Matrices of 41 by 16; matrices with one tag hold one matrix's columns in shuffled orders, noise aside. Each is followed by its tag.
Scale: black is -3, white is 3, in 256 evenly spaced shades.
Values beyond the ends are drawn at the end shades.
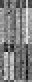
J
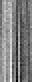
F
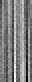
F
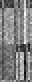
J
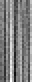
F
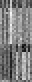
J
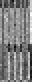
J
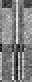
J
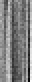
F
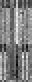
J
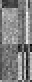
J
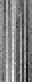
F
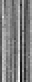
F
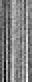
F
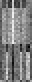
J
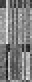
J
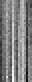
F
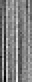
F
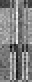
J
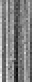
F
